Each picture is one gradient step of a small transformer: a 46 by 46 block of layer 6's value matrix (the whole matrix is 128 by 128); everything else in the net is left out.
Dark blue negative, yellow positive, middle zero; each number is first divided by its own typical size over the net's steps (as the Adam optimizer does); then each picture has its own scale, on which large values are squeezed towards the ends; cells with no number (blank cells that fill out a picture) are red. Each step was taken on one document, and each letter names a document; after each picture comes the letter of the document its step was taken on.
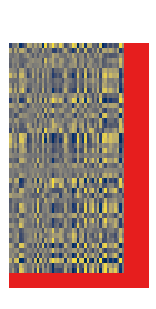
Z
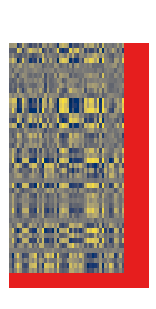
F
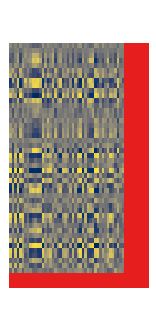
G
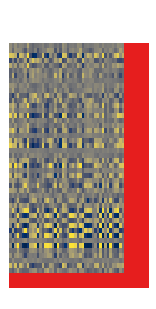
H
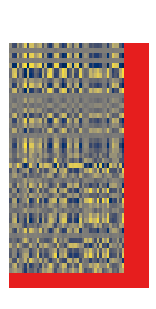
F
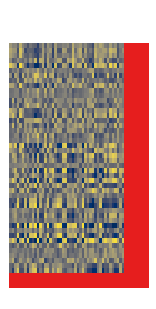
G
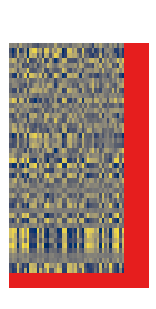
G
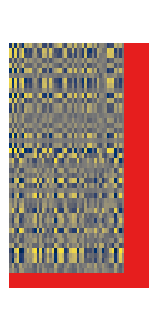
Z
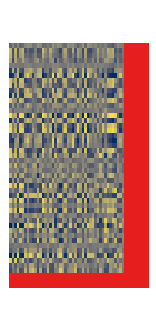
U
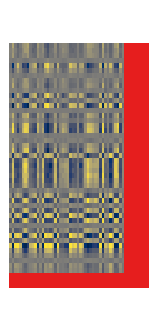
H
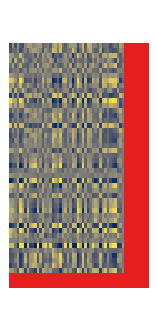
U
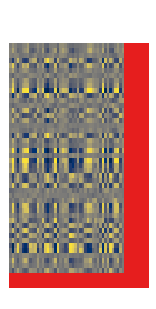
H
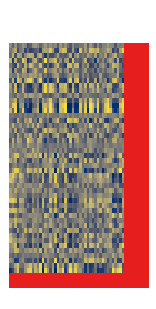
F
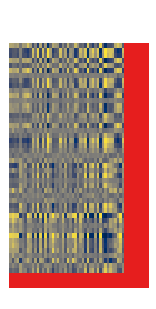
Z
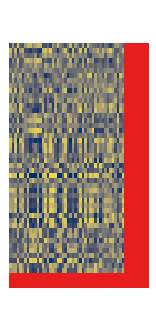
F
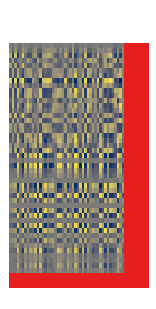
U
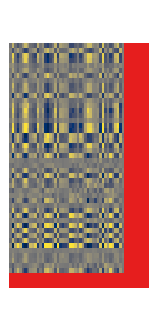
H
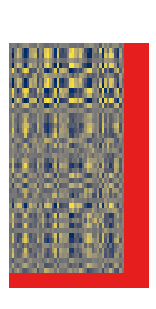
H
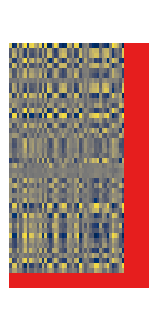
Z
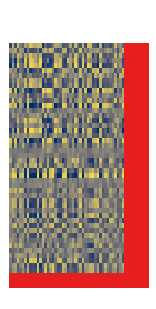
F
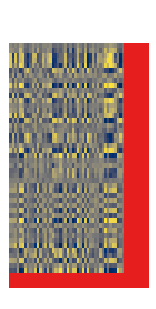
U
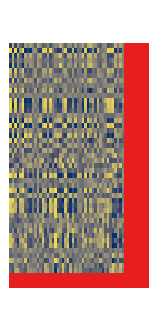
F
